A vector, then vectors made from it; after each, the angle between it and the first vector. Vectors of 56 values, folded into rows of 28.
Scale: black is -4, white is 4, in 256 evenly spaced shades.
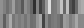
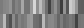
nearly opposite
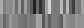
nearly parallel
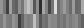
orthogonal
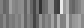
partly aligned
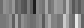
partly aligned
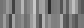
nearly opposite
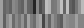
nearly parallel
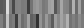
orthogonal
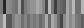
orthogonal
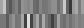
orthogonal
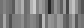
nearly opposite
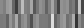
orthogonal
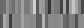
nearly opposite
